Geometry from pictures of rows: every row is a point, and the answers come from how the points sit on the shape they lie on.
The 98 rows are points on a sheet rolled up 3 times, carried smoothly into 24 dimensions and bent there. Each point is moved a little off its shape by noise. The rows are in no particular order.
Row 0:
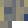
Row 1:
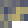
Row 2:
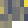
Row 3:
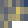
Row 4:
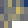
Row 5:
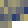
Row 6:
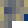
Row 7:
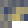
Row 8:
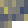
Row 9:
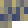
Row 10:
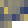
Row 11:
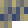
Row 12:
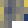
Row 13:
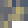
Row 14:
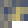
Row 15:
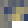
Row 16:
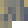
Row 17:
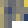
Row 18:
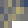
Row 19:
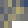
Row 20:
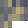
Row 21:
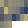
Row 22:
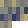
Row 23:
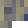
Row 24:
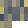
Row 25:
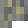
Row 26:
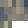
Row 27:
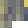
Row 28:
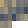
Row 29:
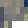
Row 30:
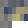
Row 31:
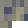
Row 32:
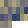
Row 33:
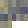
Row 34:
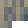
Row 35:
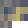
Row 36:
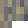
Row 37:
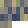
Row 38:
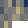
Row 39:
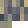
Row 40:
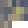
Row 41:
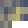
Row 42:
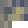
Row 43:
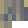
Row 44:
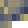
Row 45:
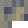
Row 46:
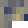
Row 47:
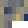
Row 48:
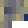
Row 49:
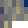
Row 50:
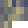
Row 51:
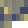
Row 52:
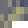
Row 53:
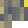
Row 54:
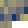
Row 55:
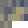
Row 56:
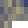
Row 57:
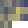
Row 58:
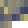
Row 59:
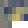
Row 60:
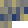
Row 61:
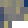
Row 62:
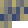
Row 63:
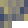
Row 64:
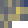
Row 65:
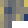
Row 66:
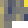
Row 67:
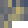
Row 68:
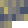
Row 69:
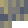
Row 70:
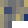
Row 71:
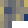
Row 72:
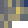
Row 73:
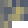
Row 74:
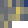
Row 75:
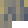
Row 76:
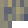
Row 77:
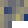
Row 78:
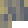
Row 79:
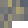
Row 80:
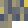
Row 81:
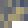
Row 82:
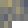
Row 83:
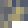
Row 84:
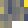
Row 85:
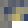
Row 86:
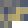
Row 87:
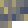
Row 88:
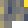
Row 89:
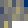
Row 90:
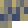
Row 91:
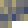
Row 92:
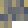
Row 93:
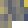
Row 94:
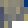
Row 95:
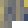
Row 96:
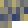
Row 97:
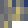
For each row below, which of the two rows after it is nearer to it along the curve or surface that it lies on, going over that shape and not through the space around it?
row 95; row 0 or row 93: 0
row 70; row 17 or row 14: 17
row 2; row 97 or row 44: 44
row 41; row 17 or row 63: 17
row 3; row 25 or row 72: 72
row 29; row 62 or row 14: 14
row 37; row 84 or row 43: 84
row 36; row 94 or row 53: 94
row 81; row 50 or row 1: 50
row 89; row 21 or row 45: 45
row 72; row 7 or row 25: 7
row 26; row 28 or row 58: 28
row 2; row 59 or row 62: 62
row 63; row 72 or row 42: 72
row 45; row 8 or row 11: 8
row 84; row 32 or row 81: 32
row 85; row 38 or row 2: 38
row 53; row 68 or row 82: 68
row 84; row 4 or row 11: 11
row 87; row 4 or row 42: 4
